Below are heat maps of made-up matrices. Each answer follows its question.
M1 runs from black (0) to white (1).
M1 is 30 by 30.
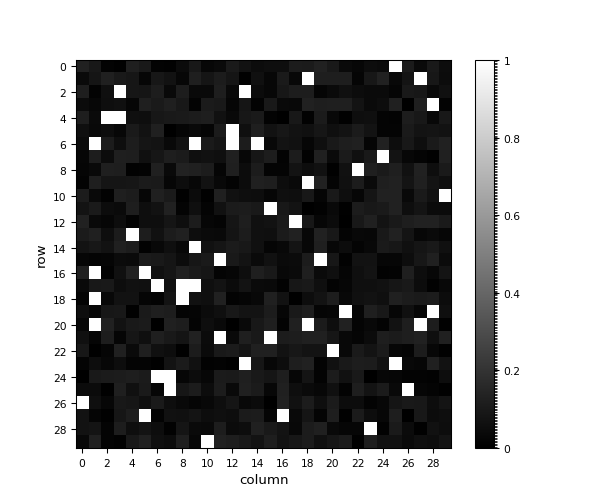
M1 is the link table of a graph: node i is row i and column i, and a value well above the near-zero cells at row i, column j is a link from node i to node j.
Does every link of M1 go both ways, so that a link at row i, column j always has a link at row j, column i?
no
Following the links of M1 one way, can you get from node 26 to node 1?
yes
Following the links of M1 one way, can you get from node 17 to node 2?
no
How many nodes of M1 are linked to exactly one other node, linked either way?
2
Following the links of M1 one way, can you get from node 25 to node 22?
yes
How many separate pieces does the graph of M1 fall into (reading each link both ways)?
2
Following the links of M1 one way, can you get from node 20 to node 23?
no
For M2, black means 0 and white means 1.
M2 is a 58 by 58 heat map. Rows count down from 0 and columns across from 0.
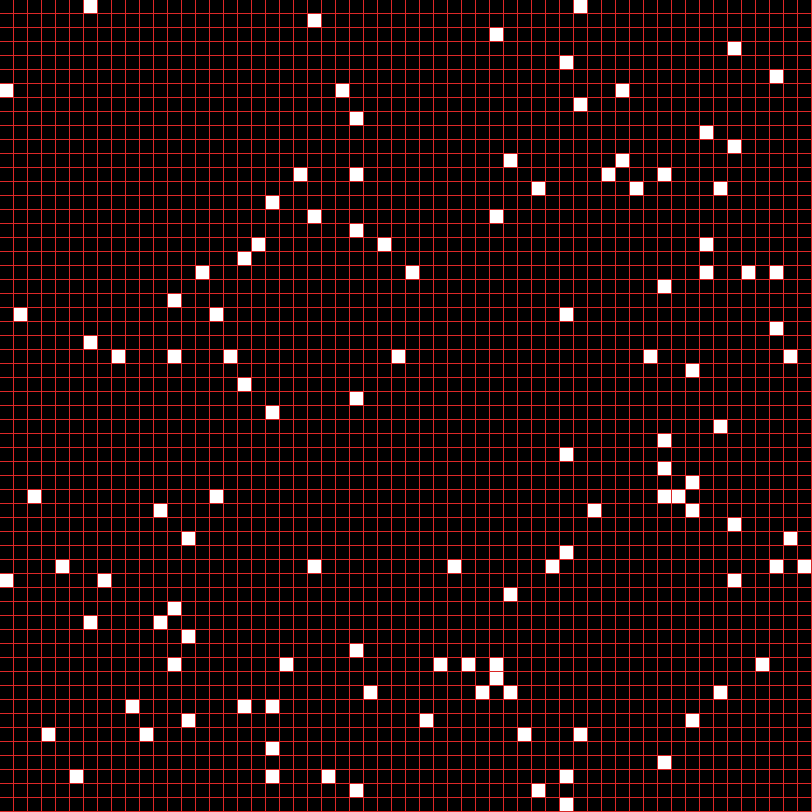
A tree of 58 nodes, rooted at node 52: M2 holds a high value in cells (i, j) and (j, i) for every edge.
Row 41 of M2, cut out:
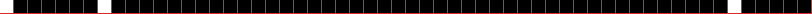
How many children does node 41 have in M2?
2
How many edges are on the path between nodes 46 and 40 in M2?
7
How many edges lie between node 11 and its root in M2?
5
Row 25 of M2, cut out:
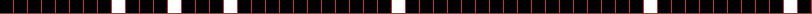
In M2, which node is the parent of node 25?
56
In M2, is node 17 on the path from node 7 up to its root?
no
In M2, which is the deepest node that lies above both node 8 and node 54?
25
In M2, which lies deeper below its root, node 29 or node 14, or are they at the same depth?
the same depth
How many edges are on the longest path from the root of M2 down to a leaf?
23
